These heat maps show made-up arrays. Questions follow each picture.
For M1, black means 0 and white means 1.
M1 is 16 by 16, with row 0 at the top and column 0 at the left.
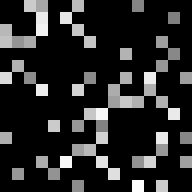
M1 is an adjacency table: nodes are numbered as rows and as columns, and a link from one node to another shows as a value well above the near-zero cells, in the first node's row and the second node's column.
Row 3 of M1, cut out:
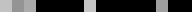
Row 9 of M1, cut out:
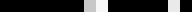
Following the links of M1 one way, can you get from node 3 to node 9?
yes
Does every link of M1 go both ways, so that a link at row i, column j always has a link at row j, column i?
yes
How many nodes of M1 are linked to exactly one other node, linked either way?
0
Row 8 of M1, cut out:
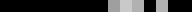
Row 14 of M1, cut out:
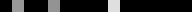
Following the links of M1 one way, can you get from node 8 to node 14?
yes
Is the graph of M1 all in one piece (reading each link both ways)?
yes
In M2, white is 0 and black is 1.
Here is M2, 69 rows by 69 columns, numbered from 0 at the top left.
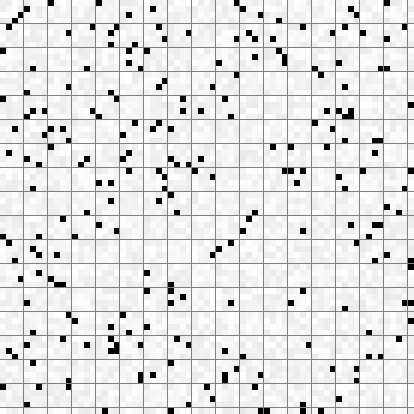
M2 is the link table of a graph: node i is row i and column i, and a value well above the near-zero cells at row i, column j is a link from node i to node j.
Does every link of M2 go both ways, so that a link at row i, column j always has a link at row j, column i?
yes
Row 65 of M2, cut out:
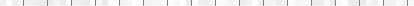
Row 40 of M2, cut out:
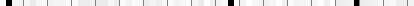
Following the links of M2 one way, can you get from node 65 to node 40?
no
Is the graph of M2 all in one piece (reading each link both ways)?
no
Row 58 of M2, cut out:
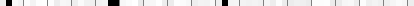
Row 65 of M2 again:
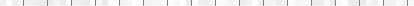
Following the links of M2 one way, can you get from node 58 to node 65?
no
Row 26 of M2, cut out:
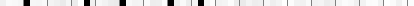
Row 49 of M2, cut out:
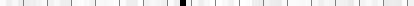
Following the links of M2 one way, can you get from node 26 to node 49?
yes
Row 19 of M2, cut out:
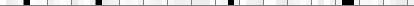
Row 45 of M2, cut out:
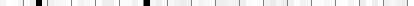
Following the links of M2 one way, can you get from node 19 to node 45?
yes
